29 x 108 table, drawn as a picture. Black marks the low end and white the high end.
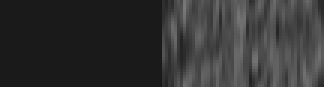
The table splits into one row of 2 panels. Panel 1,1: very low, flat. Panel 1,2: low, streaked downward.
